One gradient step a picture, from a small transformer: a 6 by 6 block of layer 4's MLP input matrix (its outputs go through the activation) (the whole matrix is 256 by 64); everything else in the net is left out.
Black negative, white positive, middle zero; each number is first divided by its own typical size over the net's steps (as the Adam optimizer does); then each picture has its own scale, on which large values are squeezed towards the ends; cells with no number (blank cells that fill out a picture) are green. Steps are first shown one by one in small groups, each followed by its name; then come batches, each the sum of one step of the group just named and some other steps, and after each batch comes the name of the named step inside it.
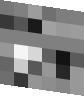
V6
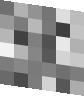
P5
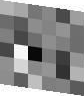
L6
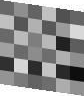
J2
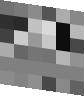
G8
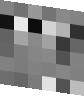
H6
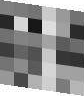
H6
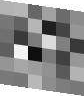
L6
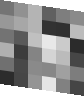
P5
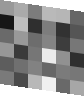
H6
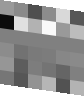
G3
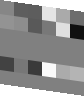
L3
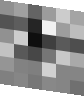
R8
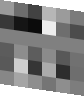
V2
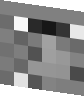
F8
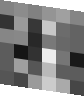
R8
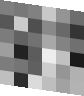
L3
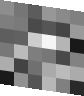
V2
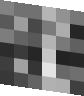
L3
